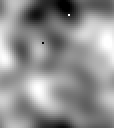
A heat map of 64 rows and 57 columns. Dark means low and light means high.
Lone odd cells: 2, 1 higher and 1 lower than their neighbours. Histogram: bell-shaped. Ninth with the lowest average: top middle. Stripes: none.
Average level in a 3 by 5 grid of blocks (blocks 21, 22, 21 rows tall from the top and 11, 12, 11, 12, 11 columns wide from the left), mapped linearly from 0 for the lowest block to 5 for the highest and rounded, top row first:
4 1 0 2 4
4 4 3 3 5
4 4 3 2 3
